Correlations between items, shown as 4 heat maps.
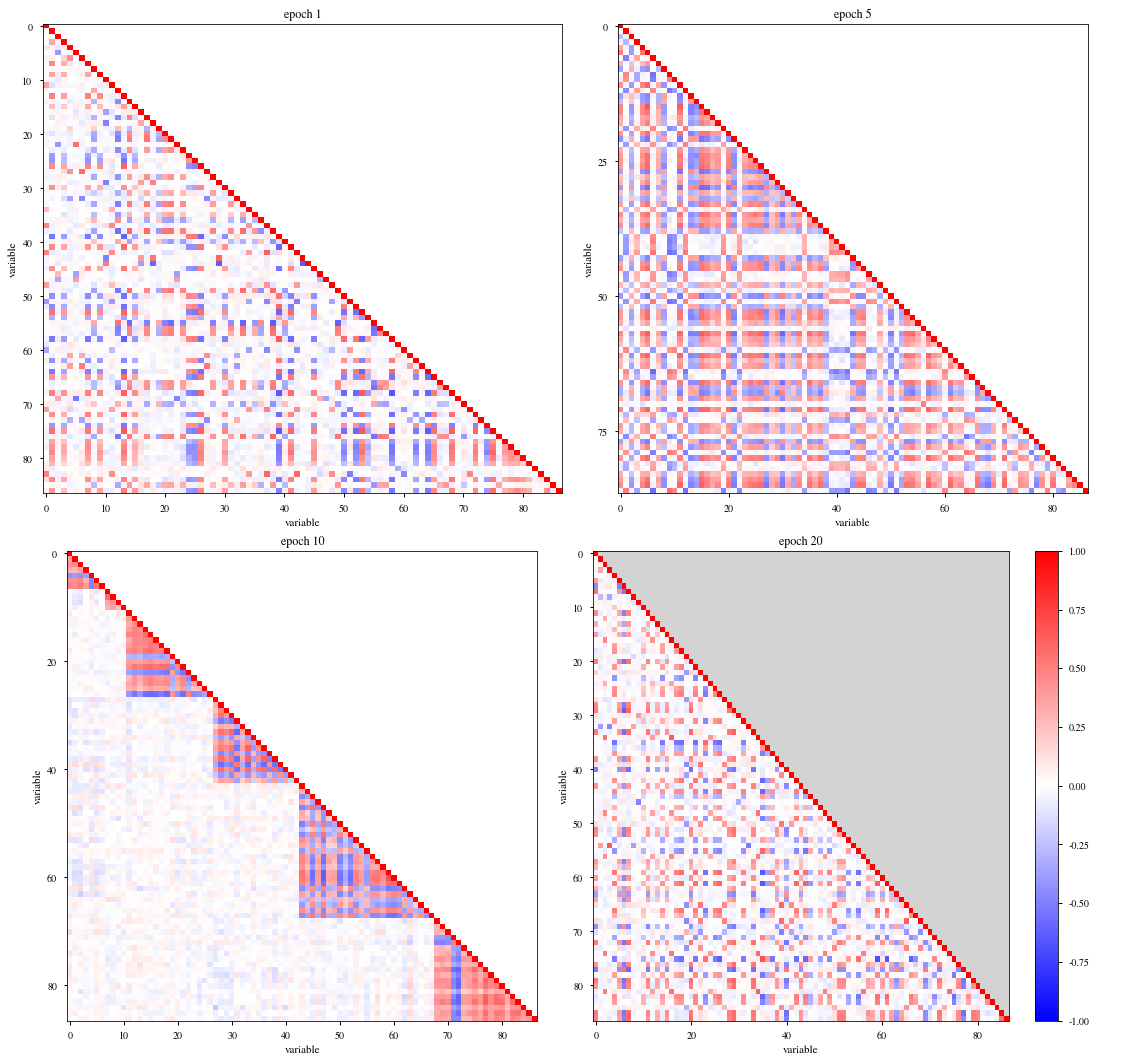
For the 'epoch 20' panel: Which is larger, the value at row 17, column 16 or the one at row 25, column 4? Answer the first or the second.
the second
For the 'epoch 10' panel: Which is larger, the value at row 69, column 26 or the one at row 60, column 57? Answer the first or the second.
the second
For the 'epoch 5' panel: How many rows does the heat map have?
87
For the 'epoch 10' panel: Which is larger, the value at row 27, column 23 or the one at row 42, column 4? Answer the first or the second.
the second
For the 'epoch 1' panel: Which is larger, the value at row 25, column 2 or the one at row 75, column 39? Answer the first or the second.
the first
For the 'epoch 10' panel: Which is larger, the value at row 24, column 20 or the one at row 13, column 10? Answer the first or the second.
the first
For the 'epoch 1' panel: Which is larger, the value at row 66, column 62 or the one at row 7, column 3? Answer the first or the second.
the second
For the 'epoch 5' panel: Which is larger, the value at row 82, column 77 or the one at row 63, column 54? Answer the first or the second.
the second
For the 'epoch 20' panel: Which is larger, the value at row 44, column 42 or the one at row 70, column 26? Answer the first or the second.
the first
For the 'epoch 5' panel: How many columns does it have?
87
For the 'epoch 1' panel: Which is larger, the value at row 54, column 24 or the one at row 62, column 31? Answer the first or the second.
the first
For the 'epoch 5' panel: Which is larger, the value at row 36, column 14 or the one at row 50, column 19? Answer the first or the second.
the second
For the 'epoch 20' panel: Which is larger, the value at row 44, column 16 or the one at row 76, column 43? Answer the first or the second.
the second
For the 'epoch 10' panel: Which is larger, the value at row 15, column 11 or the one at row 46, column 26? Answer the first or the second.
the first
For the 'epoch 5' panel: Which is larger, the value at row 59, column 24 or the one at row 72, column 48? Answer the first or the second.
the first
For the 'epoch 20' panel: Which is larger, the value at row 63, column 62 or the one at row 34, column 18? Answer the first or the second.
the second
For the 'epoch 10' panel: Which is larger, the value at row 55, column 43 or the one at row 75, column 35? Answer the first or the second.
the second
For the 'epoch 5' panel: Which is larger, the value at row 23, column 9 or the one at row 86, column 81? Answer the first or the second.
the first
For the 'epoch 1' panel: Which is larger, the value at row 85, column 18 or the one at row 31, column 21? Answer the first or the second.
the second
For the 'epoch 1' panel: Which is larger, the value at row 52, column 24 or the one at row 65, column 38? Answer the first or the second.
the first
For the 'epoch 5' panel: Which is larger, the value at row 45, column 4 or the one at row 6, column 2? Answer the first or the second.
the first
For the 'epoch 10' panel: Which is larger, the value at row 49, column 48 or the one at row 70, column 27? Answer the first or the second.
the first
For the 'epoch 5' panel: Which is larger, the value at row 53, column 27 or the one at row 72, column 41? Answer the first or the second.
the second
